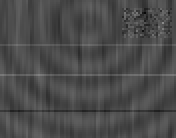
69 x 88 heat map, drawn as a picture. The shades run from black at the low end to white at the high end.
In the top right lies a patch that is rougher than the rest. The top right is the roughest part. Rows 23, 38 and 56 differ from the rows beside them. Concentric rings centre on the top middle. There is no overall slope.
